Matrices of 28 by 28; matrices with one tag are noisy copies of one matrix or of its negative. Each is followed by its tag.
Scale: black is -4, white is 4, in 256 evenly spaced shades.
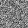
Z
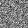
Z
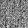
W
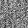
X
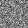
Z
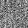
X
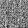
W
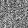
X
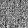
W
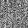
X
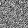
Z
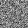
Z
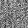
X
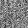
X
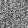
X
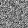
Z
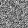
Z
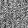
X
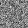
Z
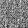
W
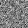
Z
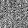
X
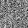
X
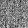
W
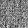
W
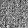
W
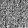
W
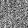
X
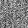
X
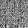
W
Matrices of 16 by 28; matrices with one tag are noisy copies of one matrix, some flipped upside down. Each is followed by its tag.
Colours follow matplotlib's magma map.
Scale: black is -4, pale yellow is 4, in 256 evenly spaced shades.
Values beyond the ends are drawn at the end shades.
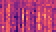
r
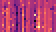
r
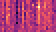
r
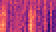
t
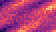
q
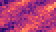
q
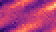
q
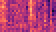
t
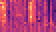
t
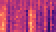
t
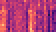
t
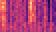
t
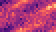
q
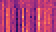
r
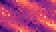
q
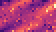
q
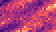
q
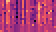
r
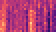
t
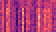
r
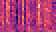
r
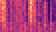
t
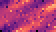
q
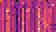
r
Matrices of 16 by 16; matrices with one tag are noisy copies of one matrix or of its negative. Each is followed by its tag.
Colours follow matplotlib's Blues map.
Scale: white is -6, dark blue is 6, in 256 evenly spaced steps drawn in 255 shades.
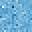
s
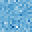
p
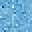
s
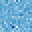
p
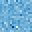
p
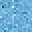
s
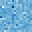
s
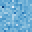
s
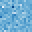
s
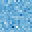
p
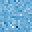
p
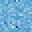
p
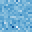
p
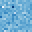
s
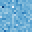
s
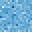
s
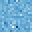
p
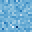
p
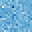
s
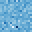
p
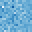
s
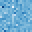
s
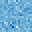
p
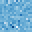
p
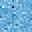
s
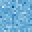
s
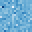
s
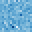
p
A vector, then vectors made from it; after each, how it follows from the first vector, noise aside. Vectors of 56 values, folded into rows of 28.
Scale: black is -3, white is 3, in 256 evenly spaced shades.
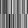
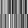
negated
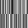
sign-scrambled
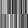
negated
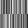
sign-scrambled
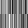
negated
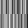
sign-scrambled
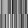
negated
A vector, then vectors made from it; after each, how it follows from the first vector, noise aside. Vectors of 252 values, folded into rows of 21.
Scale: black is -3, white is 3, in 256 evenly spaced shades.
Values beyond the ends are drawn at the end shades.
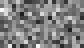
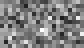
wrapped around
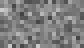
shrunk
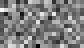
sign-scrambled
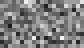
wrapped around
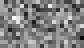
wrapped around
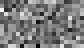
sign-scrambled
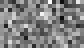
wrapped around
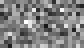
wrapped around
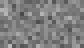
shrunk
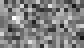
wrapped around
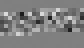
partly zeroed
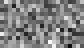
wrapped around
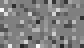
partly zeroed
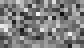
wrapped around
